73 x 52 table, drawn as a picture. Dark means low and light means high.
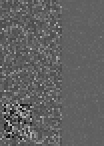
Mirror symmetry: none. Seam: vertical, 60% of the way across, the right part calmer. Roughest part: bottom left. Stripes: none. Odd rows or columns: none. Slope: none. Grain: fine. Odd patch: rougher, in the bottom left.
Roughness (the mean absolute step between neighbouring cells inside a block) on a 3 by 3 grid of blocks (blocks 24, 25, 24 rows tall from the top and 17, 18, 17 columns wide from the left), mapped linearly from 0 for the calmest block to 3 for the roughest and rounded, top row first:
110 | 110 | 310
